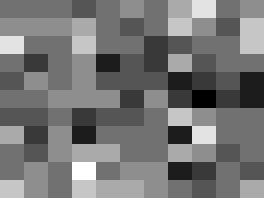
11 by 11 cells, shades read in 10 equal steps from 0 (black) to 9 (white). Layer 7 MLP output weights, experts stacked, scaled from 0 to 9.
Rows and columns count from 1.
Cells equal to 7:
7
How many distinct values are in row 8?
6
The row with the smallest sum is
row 5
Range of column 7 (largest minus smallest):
3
